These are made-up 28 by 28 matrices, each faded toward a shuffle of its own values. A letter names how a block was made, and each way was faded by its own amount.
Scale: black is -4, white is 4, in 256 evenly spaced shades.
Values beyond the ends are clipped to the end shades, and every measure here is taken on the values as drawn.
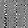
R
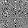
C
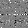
C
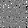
C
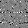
C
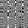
R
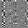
R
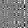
R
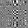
R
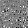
C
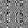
R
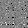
C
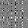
R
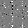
C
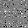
C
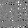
C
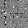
C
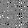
C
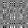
R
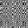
R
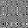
R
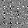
C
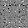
C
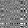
R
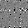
C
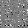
C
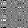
R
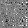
C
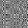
R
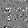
C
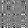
R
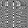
R
